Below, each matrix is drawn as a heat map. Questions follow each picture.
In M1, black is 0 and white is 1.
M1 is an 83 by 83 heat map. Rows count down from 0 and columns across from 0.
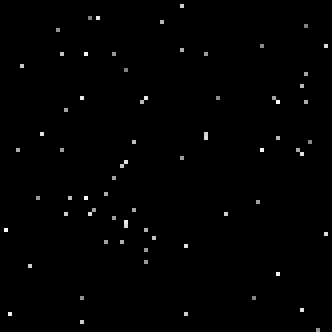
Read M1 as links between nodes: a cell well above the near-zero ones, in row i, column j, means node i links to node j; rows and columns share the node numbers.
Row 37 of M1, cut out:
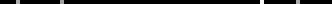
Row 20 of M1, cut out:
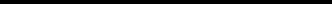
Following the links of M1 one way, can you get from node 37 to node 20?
yes
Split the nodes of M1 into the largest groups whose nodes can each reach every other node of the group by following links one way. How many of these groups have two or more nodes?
0
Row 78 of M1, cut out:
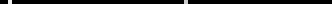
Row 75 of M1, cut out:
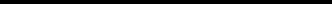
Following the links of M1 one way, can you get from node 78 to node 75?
no
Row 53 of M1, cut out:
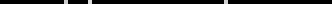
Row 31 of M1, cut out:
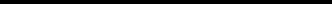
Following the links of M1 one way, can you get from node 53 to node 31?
yes
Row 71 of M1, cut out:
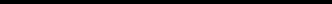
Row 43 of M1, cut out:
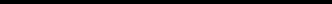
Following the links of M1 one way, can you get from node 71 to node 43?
no
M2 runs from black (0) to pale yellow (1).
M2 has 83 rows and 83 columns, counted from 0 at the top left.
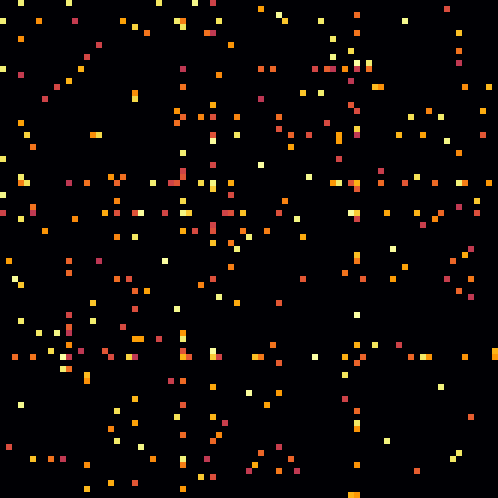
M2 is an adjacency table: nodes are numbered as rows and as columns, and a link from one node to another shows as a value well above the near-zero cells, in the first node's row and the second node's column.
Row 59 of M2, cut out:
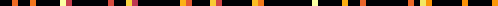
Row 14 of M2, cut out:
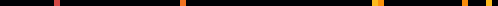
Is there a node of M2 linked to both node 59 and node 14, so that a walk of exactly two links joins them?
yes
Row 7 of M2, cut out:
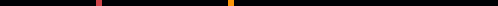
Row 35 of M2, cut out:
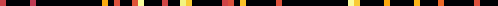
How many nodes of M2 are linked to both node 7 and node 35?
1
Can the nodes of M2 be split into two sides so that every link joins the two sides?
no
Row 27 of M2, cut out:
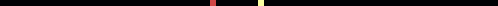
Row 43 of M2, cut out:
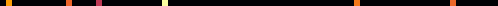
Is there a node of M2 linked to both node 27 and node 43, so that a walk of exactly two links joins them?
no
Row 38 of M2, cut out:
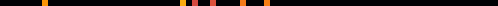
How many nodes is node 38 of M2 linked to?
6
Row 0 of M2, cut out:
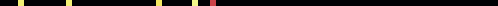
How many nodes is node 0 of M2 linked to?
5
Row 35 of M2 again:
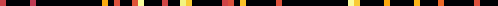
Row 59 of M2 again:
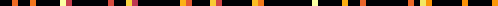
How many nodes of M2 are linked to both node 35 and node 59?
4
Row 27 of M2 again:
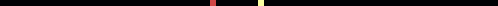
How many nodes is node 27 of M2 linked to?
2
